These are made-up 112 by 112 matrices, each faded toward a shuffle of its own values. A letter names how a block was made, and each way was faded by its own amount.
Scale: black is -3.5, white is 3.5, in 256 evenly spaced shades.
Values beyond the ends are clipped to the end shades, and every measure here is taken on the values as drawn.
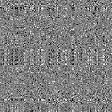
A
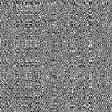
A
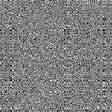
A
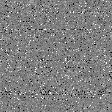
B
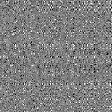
A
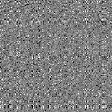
A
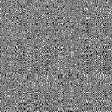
A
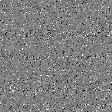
B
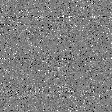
B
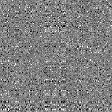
A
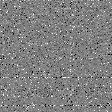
B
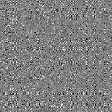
A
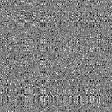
A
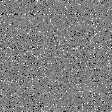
B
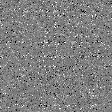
B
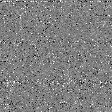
B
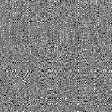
A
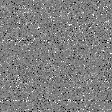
B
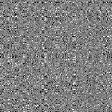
A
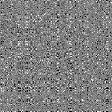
A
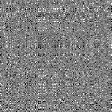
A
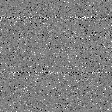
B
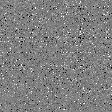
B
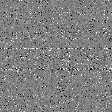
B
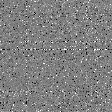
B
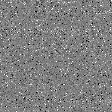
B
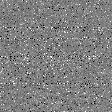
B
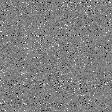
B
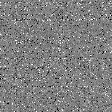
B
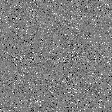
B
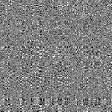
A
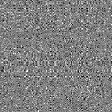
A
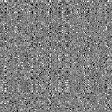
A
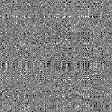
A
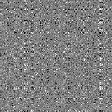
A
